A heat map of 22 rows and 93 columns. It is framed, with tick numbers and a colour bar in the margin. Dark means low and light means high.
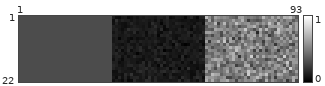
It is made of 1 by 3 panels. Panel 1,1: low, flat. Panel 1,2: very low, fine-grained, faint in contrast. Panel 1,3: middling, fine-grained, strong in contrast.
